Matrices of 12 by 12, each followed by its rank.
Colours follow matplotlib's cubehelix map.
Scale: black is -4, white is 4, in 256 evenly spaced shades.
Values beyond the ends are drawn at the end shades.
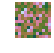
full rank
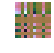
one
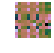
two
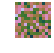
full rank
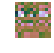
two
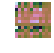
two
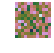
full rank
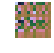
two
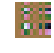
one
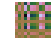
one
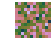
full rank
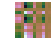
one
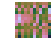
two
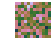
full rank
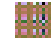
one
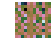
two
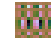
one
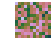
full rank
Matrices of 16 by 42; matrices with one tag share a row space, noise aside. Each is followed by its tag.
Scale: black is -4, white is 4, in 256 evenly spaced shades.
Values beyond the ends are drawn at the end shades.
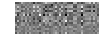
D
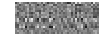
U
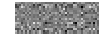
D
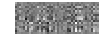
U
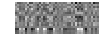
U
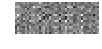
D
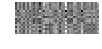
D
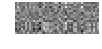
D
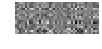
U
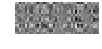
U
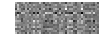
D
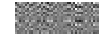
U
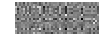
D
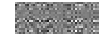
U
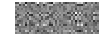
U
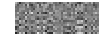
U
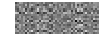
U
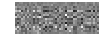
D
